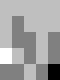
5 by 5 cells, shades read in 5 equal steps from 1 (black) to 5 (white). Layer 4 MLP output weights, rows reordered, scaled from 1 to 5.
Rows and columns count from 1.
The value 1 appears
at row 5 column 5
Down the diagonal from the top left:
4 3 3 4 1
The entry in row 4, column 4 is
4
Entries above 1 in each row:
5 5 5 5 4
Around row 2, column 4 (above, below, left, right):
4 4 4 4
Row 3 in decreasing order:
4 4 3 3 3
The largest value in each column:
5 4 4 4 4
